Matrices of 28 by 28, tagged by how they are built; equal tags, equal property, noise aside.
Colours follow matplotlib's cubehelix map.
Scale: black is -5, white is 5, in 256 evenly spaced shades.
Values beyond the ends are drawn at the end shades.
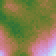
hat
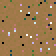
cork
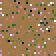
cork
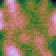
hat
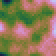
hat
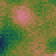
hat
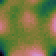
hat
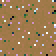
cork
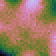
hat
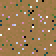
cork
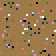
cork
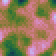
hat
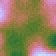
hat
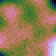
hat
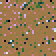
cork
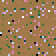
cork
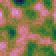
hat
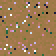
cork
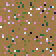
cork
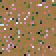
cork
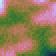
hat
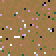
cork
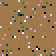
cork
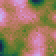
hat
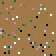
cork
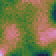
hat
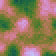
hat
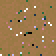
cork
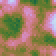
hat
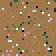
cork
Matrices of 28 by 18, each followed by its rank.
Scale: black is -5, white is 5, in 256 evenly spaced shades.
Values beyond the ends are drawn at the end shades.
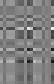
one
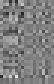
three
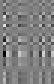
one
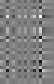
one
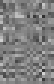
three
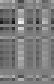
one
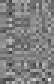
three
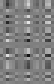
one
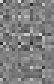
three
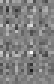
three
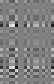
one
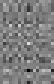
three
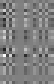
one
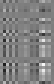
one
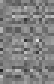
three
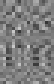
three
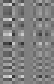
one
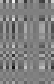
one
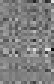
three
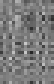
three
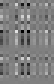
one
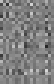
three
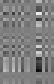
one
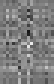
three
